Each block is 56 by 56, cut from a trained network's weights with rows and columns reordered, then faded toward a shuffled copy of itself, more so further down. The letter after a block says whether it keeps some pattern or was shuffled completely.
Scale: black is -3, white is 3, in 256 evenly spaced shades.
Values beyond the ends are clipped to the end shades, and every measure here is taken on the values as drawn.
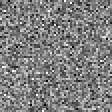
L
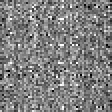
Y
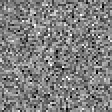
L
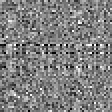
Y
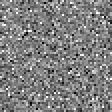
L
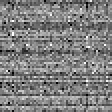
Y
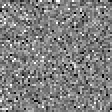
L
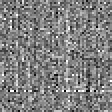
Y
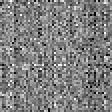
Y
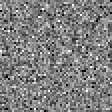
L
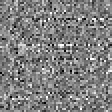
Y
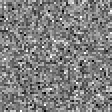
L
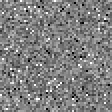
L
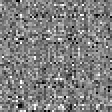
Y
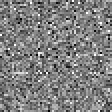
Y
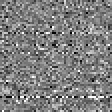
Y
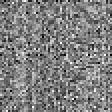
Y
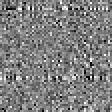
Y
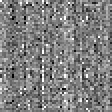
Y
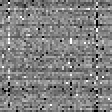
Y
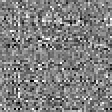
Y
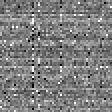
Y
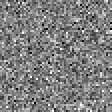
L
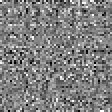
Y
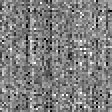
Y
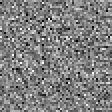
Y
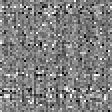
Y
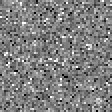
L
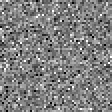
L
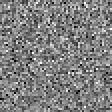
L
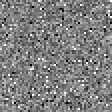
L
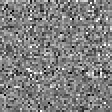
Y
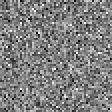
L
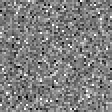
L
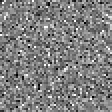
L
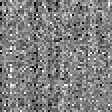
Y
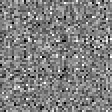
Y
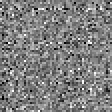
Y
